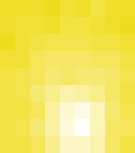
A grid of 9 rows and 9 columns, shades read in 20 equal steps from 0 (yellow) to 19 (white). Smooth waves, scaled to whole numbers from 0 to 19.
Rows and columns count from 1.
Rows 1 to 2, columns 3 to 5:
1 0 2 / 2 1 3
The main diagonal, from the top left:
1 2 3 6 6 11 13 6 3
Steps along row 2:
up same down up same down down down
